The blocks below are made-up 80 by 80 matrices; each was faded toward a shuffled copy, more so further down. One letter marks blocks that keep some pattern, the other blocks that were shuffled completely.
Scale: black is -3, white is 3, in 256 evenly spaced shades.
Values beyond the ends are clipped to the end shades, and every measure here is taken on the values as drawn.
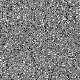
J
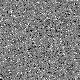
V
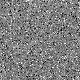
J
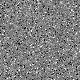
V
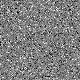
V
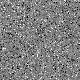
V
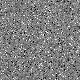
V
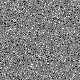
J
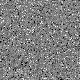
V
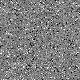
J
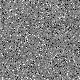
V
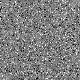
J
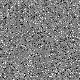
J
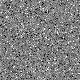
V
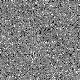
J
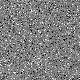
V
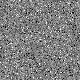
V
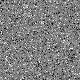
V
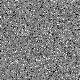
V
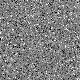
V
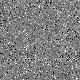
J
